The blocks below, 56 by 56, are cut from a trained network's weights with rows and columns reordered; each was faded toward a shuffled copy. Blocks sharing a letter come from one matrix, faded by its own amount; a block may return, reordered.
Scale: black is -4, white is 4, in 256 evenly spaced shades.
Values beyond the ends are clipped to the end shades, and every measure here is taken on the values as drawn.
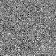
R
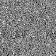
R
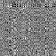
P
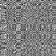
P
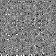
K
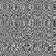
P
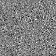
R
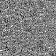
R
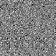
R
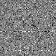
R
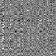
P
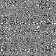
K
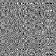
P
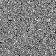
R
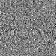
R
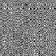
P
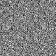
R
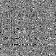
K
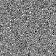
R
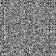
K
